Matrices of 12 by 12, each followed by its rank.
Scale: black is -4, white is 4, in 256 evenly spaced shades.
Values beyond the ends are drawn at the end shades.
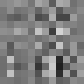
two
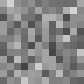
full rank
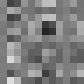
two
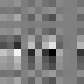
one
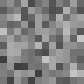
full rank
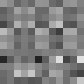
two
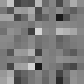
two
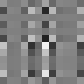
one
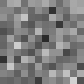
full rank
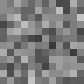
full rank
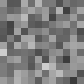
full rank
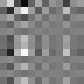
one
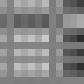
one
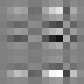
one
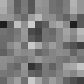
two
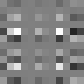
one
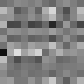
two
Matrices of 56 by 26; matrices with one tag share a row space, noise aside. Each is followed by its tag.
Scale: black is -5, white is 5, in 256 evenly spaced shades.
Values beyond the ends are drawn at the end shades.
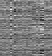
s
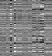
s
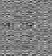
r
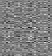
r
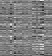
s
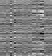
s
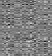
r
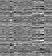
s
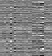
s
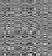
r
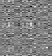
r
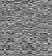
r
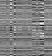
s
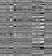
s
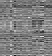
s
